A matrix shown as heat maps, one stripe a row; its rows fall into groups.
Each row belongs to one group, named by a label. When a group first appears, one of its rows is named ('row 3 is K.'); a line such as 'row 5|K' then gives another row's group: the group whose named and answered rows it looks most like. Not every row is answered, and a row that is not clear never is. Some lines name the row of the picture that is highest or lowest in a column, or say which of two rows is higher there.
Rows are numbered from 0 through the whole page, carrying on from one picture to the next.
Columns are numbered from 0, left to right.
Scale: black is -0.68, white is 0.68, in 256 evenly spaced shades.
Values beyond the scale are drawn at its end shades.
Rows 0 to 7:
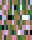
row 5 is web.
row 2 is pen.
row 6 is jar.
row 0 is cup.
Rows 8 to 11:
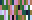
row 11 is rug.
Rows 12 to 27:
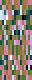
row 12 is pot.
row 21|rug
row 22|rug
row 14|pen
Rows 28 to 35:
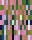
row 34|jar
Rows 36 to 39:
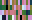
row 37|web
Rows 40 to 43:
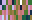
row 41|pot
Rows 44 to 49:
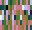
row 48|pot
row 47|pen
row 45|web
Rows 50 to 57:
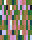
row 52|pen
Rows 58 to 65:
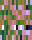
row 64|web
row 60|web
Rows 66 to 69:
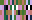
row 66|rug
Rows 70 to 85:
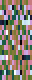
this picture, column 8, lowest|72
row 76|cup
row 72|pen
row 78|pot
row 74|web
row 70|pot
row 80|web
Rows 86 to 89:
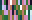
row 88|rug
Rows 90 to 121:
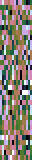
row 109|cup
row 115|rug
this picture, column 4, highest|107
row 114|rug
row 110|pot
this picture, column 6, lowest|118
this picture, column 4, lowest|108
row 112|cup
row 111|cup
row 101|pen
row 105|pot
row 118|rug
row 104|pot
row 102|rug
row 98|rug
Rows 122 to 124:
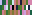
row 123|rug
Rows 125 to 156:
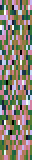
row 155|jar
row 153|web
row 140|cup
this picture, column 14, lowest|130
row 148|web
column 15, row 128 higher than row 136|Yes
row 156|jar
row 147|pen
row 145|web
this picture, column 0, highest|130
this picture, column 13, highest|145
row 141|web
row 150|pen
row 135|pot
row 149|jar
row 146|pot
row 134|rug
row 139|cup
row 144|rug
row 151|cup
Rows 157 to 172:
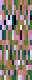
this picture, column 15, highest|167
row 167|cup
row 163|pot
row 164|pot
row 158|pot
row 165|jar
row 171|pen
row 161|pen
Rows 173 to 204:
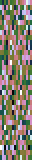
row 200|cup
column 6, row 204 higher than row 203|No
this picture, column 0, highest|202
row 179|pen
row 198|jar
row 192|cup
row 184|web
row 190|pot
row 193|jar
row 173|web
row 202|pen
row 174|pen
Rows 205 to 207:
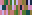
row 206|pot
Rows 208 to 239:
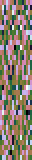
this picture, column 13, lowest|230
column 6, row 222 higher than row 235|Yes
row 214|web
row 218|pen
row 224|cup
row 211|jar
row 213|pen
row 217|pen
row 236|rug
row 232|pen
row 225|web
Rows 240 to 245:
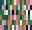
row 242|rug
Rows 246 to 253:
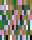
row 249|pot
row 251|rug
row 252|pen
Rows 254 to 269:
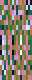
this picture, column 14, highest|259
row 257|pot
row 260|pen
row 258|rug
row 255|rug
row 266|pen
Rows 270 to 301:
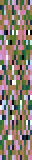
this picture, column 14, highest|276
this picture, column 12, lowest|297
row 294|rug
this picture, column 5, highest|297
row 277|jar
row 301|pot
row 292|cup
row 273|pen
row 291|pen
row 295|rug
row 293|pot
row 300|cup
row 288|pot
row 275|pen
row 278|cup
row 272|jar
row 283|pot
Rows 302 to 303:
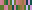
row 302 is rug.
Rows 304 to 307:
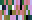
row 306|cup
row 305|pot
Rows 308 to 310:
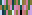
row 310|pot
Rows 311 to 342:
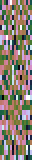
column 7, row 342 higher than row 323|Yes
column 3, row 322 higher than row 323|No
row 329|rug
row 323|rug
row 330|web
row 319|pen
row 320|rug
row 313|pot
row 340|rug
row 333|web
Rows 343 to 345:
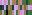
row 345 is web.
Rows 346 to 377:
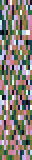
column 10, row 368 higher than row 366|No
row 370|pen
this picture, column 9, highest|369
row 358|cup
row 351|pot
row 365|pot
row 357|pen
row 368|pen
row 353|pot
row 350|pot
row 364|rug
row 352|web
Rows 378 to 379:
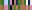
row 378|rug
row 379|cup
